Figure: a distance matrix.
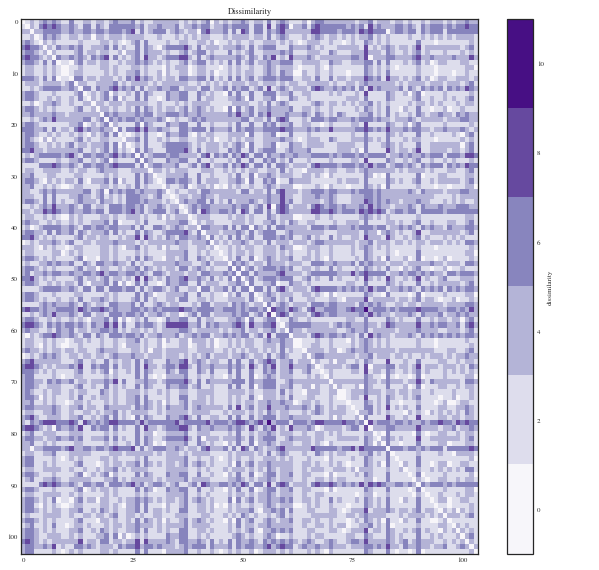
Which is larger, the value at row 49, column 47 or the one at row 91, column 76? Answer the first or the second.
the first
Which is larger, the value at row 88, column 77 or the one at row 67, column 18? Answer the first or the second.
the second
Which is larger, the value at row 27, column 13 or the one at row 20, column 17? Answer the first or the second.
the first
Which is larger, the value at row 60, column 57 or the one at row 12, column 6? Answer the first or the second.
the first
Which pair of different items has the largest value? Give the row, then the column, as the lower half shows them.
78, 56
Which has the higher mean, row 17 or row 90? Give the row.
90
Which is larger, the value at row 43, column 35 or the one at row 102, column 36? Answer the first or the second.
the first
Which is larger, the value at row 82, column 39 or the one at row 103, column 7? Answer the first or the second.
the second
